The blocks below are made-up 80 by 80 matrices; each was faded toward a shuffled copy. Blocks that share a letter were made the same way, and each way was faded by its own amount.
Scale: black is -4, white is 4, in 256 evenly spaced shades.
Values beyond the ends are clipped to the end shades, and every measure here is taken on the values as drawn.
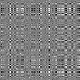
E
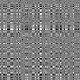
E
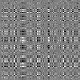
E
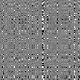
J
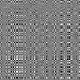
E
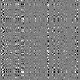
J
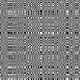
E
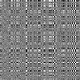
E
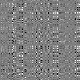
J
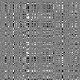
J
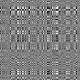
E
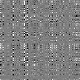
J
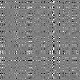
J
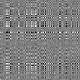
E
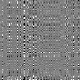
J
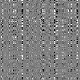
J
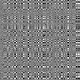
E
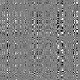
J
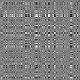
E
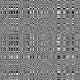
E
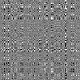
J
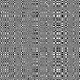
E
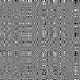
J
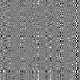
J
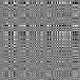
E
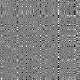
J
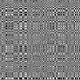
E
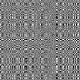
E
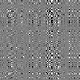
J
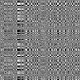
E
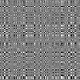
E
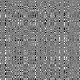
J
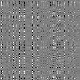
J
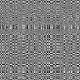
E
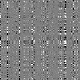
J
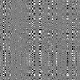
J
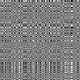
E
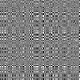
E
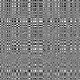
E
